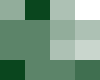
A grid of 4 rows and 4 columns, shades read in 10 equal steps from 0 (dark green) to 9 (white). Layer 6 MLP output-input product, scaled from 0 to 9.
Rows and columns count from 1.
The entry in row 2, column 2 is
3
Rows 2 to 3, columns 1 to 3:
3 3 5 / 3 3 6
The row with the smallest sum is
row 4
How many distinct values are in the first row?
4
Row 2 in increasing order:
3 3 5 6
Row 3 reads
3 3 6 7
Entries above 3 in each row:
3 2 2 0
